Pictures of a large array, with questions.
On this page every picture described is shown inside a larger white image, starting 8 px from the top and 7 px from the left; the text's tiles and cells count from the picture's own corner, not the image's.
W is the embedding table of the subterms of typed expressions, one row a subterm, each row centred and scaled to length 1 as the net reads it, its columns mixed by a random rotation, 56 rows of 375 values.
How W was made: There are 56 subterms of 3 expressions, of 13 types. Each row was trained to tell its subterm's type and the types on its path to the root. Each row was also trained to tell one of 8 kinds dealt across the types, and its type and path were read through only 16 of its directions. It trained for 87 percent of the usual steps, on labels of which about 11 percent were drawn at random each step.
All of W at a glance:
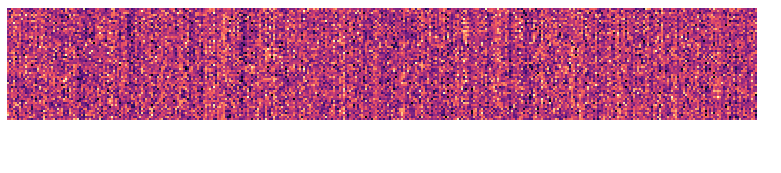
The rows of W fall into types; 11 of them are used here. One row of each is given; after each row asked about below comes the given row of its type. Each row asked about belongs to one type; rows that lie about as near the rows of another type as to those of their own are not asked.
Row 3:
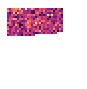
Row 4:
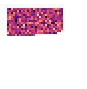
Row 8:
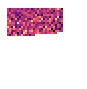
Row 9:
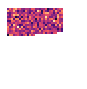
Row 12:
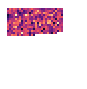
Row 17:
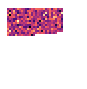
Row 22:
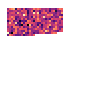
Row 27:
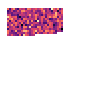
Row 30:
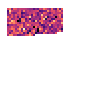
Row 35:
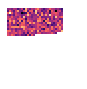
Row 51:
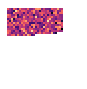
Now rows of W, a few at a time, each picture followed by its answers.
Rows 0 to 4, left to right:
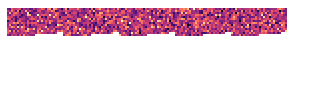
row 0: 17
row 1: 30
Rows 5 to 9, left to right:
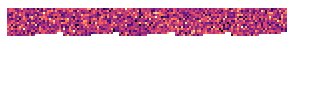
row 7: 9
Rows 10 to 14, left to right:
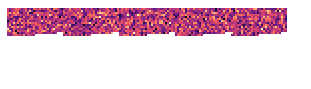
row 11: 9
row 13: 9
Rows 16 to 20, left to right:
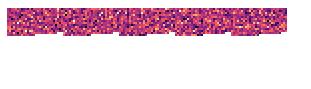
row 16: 8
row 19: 17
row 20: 35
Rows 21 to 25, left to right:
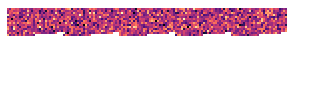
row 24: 3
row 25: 35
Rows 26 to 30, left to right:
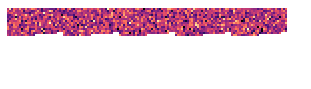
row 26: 12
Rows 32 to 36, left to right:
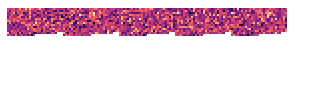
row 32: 3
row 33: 17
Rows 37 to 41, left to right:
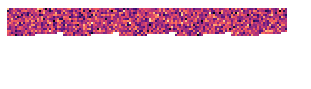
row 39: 35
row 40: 51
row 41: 51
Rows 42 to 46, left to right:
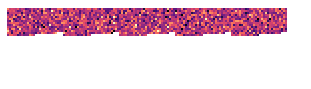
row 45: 35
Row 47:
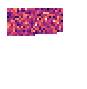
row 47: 9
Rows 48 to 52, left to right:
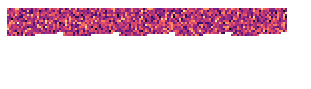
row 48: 17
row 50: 27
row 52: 27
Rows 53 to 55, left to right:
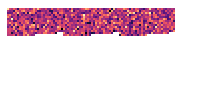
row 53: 51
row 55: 51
